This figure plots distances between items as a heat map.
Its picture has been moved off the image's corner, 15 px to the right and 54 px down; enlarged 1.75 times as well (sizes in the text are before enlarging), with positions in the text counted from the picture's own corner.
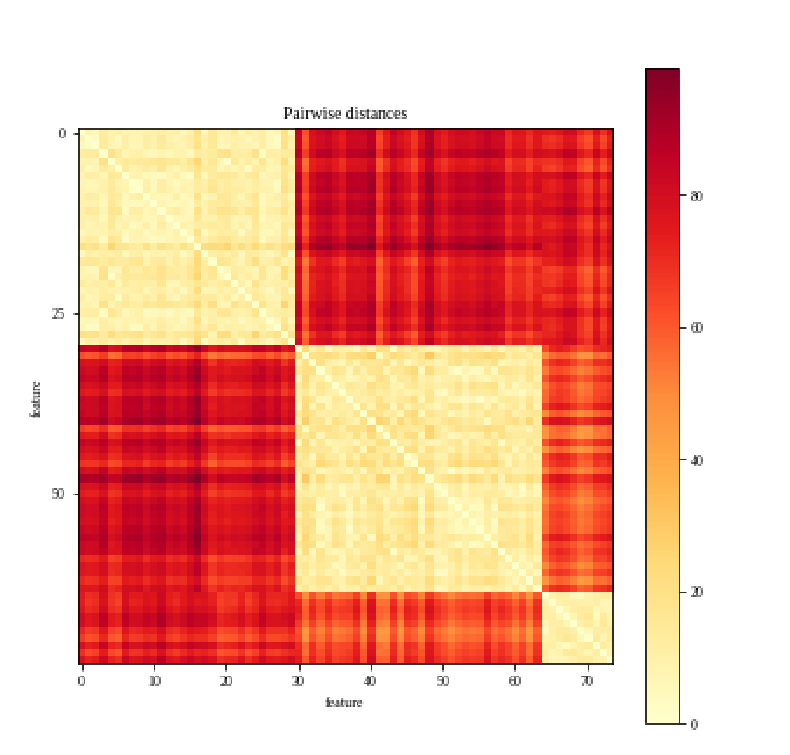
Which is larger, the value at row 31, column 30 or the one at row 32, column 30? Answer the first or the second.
the first
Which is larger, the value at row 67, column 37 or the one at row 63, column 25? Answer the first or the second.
the second
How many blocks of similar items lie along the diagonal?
3
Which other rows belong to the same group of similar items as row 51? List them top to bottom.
30, 31, 32, 33, 34, 35, 36, 37, 38, 39, 40, 41, 42, 43, 44, 45, 46, 47, 48, 49, 50, 52, 53, 54, 55, 56, 57, 58, 59, 60, 61, 62, 63
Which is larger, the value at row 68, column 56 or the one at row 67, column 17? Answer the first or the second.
the second
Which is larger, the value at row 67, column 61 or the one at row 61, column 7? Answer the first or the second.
the second
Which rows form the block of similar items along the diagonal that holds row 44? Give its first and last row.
30 to 63
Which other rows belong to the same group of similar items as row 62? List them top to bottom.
30, 31, 32, 33, 34, 35, 36, 37, 38, 39, 40, 41, 42, 43, 44, 45, 46, 47, 48, 49, 50, 51, 52, 53, 54, 55, 56, 57, 58, 59, 60, 61, 63
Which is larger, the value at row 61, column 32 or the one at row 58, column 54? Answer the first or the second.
the second
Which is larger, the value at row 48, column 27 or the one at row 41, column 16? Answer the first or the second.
the first
